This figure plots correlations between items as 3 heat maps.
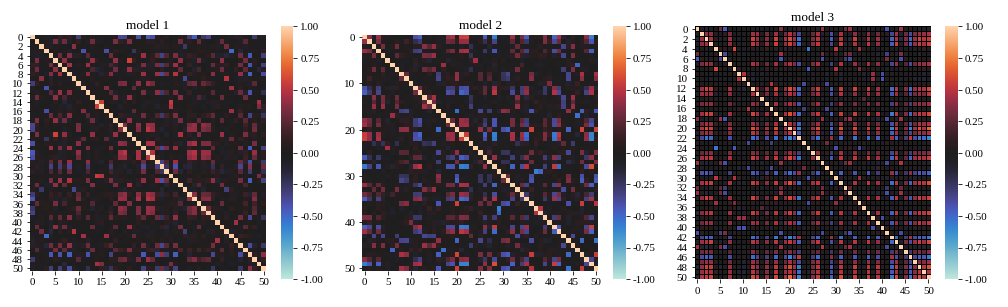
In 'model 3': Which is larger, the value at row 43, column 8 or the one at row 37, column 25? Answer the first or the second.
the second
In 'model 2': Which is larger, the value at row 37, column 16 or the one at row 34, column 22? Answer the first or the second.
the second
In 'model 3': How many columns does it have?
51
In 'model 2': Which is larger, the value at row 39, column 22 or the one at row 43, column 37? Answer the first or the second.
the first
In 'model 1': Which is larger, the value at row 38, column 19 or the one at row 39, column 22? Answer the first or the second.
the first
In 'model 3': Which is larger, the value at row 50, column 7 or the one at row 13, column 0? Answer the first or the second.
the first
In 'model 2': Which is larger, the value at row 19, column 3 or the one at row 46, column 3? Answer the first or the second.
the first
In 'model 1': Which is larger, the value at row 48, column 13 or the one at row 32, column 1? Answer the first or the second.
the second
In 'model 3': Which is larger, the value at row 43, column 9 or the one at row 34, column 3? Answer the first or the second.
the second
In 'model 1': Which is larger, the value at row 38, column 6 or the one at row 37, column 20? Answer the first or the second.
the second
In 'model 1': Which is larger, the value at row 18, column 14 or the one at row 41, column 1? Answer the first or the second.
the second
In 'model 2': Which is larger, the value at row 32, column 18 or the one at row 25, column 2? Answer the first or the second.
the first
